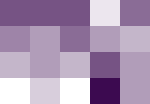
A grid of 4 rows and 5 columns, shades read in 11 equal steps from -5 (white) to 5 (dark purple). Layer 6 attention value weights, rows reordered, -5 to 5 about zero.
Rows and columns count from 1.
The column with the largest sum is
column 4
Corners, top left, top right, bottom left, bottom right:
2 1 -5 -1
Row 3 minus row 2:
-2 0 -3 3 1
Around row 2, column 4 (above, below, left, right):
-4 2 1 -2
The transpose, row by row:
2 0 -2 -5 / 2 -1 -1 -3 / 2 1 -2 -5 / -4 -1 2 5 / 1 -2 -1 -1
